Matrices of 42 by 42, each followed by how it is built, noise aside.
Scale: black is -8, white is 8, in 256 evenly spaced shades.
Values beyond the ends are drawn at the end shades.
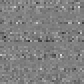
uneven rows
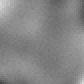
smooth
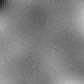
smooth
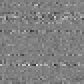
uneven rows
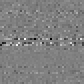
uneven rows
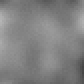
smooth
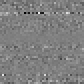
uneven rows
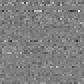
uneven rows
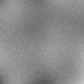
smooth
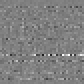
uneven rows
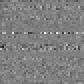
uneven rows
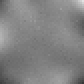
smooth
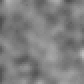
smooth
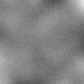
smooth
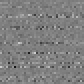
uneven rows
